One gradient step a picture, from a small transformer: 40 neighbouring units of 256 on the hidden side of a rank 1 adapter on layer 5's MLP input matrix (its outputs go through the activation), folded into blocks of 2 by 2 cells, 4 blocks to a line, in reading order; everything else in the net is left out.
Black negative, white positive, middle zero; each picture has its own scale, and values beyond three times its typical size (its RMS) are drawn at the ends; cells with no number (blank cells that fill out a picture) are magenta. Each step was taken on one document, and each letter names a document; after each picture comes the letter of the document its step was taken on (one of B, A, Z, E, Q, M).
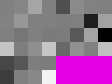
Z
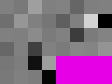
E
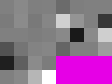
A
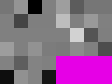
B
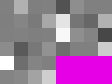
A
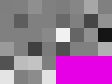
Z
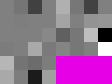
Z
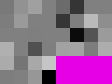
E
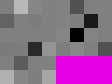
B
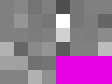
A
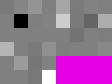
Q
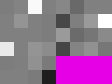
E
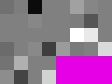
B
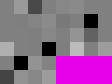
B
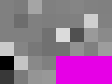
Z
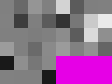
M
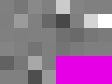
M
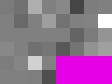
E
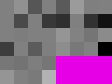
M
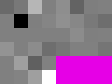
Q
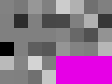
M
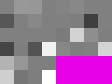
B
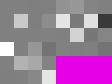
Q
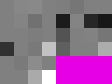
A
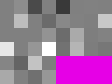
Z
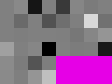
M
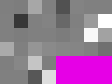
M
